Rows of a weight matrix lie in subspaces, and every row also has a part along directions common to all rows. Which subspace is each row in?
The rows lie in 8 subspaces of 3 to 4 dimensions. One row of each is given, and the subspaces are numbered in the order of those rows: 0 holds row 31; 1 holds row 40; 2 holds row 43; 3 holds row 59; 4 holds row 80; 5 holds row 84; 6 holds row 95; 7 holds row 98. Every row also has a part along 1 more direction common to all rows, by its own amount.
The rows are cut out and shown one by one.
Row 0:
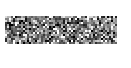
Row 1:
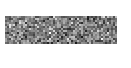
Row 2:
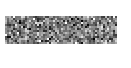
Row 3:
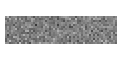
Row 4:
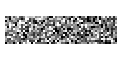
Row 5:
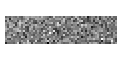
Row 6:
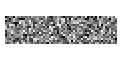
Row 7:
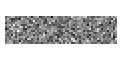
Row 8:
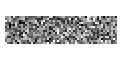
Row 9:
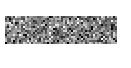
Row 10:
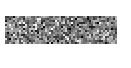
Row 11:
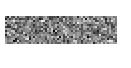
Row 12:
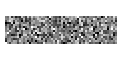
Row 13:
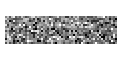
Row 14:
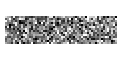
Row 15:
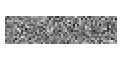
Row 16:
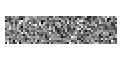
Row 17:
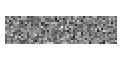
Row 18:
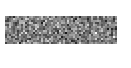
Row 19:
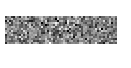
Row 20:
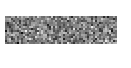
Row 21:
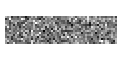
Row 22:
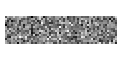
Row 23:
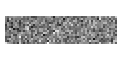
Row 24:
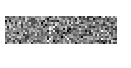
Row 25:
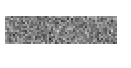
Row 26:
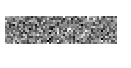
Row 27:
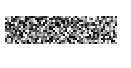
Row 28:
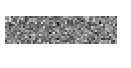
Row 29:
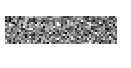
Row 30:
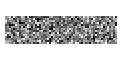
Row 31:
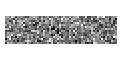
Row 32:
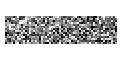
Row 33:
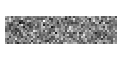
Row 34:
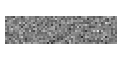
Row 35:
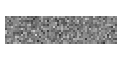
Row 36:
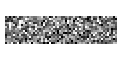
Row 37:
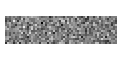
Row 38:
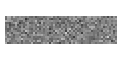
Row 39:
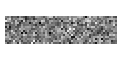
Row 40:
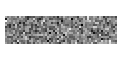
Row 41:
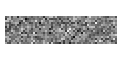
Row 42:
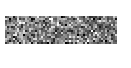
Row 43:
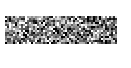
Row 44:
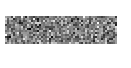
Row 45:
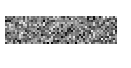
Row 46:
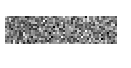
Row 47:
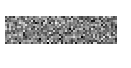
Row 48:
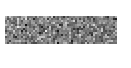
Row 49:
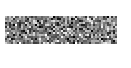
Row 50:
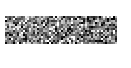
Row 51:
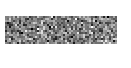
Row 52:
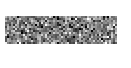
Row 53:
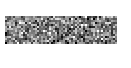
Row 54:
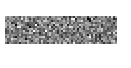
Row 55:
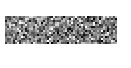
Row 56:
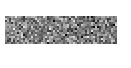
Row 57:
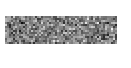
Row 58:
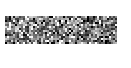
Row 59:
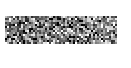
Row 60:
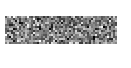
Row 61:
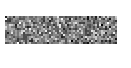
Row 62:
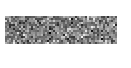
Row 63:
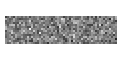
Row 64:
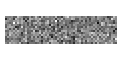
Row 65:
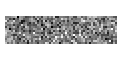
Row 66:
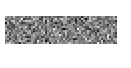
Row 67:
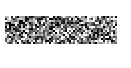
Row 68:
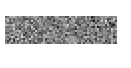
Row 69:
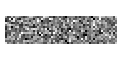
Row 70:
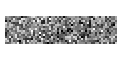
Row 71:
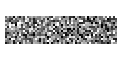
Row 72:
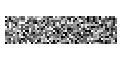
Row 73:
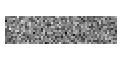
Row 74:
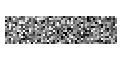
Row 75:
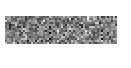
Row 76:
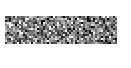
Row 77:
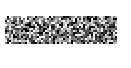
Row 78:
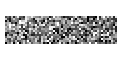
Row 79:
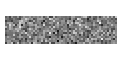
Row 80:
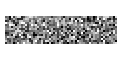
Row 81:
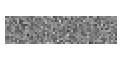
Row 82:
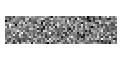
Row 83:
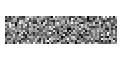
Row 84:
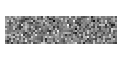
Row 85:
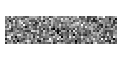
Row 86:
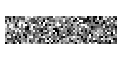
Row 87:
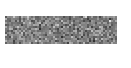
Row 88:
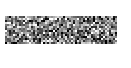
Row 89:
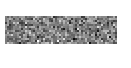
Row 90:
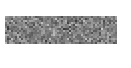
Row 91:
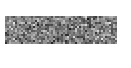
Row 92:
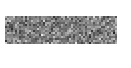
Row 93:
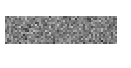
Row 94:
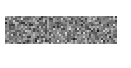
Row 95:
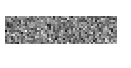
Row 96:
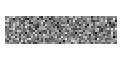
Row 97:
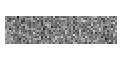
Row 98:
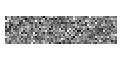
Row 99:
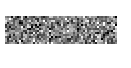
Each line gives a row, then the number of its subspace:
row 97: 6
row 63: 1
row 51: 6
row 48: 3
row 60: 7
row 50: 0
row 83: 3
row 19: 4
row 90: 4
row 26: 1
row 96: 5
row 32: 6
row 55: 1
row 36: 5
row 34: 0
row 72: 2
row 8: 0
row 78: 6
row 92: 2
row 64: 0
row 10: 0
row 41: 7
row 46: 7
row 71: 3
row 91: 0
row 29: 0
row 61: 1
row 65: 6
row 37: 4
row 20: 6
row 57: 0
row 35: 4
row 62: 5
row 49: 3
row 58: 4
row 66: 4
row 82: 6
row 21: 2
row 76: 6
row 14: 1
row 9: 1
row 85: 0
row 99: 7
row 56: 5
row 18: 5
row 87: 7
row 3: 3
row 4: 2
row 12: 1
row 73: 6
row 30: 7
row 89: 4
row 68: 5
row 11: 1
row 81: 4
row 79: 5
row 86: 2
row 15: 1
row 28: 0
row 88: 1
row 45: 2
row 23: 2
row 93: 3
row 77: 3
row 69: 2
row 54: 3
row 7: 5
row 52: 3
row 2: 7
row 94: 4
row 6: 1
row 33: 3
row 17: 4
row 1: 4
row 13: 0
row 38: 7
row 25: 6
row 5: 2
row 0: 1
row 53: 0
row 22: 2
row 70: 2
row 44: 7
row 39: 7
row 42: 3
